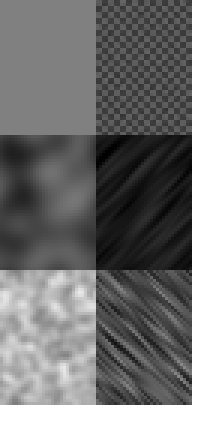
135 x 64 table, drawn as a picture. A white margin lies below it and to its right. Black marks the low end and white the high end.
The table splits into 3 rows of 2 panels. Panel 1,1: middling, flat. Panel 1,2: low, checkered. Panel 2,1: low, smooth. Panel 2,2: very low, slanting up to the right, faint in contrast. Panel 3,1: high, blotchy. Panel 3,2: low, slanting down to the right.
